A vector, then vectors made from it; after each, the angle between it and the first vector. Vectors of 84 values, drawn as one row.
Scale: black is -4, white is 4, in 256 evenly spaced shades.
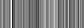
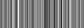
partly opposed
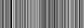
nearly opposite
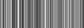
partly aligned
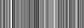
nearly parallel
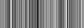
partly aligned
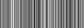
partly aligned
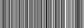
orthogonal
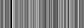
nearly opposite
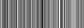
orthogonal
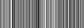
nearly parallel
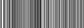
partly aligned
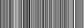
orthogonal
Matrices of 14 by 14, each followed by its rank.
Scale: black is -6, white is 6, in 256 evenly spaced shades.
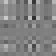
one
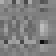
two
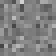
three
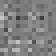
three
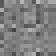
three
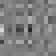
two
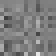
two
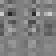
two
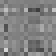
two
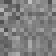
three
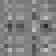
two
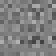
two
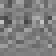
three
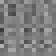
two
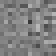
three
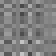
one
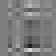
one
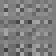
two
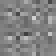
three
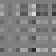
one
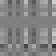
one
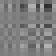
one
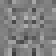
three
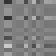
one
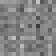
three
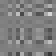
one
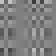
one
